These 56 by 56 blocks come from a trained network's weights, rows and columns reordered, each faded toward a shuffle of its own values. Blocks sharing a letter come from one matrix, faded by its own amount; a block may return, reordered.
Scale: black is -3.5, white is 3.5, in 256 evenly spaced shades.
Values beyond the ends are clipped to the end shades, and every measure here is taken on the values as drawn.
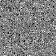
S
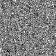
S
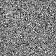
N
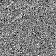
N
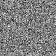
N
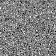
S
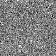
N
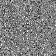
S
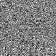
N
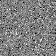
S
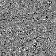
S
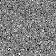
S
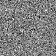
N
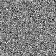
N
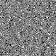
S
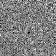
N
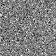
S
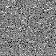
S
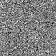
N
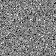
S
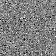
S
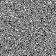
S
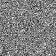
N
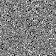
S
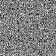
S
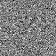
N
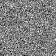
N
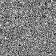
N
